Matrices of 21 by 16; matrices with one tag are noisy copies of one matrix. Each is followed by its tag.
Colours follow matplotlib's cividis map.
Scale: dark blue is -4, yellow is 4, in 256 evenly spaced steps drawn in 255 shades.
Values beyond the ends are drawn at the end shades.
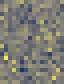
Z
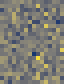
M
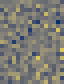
M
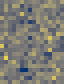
Z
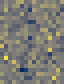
Z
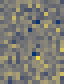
M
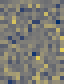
M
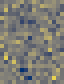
Z
